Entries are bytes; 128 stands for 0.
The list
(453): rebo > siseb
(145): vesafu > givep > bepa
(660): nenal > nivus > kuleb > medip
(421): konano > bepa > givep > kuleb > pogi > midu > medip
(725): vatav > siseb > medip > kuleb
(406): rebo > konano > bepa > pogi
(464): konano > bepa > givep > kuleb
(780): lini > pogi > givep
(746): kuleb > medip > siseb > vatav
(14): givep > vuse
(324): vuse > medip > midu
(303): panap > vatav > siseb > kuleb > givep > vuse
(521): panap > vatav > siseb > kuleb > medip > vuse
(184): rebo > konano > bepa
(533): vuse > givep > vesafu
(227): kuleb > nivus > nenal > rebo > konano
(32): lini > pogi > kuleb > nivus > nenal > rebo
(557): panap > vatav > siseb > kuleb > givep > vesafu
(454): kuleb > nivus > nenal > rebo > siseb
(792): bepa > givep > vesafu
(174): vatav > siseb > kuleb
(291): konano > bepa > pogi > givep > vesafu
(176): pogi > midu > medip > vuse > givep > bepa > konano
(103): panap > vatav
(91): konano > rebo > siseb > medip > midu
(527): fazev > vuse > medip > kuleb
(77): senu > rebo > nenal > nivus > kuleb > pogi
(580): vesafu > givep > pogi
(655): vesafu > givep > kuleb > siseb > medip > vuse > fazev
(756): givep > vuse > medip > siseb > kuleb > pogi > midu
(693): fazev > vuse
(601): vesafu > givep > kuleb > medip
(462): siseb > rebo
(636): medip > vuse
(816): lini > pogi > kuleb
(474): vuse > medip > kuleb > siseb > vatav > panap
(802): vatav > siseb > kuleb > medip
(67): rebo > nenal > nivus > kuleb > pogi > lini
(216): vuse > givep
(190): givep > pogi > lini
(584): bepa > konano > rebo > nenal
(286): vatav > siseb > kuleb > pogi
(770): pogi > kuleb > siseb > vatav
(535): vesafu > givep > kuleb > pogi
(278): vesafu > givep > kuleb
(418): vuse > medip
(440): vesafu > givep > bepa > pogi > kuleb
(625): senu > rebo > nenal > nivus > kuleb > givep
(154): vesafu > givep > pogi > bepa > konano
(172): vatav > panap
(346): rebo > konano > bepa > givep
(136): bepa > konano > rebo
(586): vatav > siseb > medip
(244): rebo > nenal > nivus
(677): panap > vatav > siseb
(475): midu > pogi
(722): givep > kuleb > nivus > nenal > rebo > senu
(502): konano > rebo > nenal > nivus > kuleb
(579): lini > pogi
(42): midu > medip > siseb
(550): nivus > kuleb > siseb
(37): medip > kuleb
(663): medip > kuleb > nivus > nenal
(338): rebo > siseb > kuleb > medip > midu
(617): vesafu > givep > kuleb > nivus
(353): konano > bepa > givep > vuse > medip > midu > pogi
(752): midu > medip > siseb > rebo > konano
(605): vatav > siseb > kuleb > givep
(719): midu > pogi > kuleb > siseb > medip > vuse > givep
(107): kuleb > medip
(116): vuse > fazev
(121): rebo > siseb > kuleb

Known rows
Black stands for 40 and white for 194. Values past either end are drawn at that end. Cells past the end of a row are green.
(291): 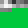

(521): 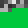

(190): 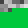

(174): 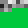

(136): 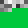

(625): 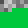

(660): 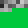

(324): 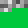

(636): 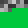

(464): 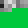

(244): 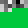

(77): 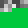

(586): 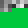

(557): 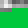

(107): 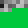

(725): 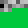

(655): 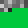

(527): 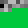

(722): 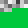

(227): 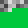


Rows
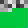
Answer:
(32)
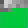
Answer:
(605)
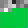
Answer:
(475)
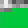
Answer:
(792)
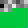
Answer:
(816)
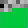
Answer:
(37)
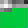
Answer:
(533)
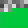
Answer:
(286)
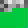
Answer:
(752)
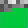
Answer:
(770)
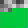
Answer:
(67)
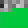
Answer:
(601)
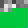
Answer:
(535)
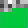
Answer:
(121)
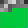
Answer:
(303)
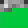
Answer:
(719)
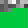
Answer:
(746)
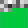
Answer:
(454)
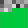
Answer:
(406)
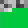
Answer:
(584)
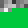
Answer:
(353)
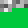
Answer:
(91)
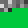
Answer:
(116)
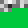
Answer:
(453)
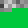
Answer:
(278)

